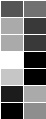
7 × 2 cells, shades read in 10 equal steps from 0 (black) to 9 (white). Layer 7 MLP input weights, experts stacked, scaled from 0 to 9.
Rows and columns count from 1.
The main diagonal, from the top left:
3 2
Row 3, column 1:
6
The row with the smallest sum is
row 7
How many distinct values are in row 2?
2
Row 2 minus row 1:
3 -2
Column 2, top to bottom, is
4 2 2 0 0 6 5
